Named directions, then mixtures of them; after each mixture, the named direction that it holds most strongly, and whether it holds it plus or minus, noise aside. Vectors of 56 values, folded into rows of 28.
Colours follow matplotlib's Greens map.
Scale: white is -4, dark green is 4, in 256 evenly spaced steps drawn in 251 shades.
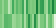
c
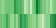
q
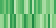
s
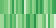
c, plus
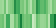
q, plus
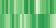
q, minus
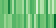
c, minus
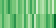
c, minus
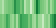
q, plus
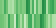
s, minus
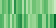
c, minus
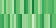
s, minus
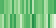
s, plus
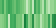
s, plus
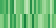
s, plus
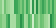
s, minus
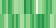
q, minus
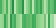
s, plus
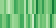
c, plus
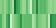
q, plus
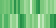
q, plus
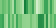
s, minus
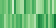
c, minus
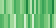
s, minus
